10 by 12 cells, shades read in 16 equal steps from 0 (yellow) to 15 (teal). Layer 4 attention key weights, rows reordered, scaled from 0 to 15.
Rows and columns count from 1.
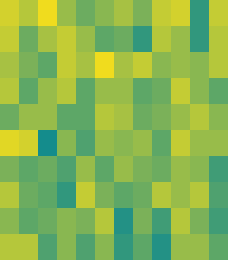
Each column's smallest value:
1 2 0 3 3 0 5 3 3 2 4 3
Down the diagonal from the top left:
2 9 10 4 10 6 6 9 12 6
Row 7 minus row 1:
6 6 9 5 -3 3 1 0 6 4 -6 9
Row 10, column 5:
11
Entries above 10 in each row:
1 2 0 0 0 2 2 2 3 4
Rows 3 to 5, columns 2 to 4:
8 10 3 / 10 6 4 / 6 6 10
